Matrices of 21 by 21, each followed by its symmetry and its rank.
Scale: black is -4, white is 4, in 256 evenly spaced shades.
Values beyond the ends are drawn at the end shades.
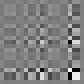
symmetric, rank one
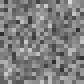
neither, full rank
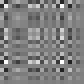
symmetric, rank one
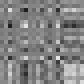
symmetric, rank two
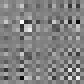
symmetric, rank two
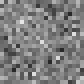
symmetric, full rank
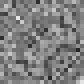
symmetric, full rank
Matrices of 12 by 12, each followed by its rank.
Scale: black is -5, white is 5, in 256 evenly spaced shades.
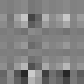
one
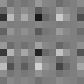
one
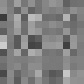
two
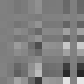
one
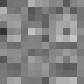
two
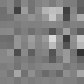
two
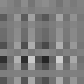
one
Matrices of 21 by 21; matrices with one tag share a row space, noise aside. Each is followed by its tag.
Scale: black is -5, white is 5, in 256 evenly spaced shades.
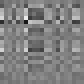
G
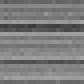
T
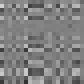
G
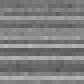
T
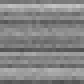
T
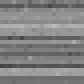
T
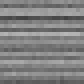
T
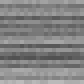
T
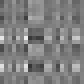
G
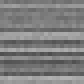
T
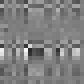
G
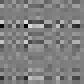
G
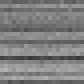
T
